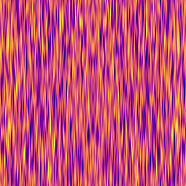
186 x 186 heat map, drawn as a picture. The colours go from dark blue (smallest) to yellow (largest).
Streaks run downward. It is mirror symmetric from left to right. No overall slope runs across the table. On average the colour sits 50% of the way up the scale.
